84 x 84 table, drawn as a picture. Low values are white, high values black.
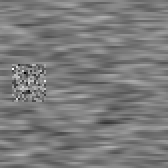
Odd patch: rougher, in the middle left. Grain: streaks across. Roughest part: middle left. Mirror symmetry: none. Histogram: heavy tails on both sides.
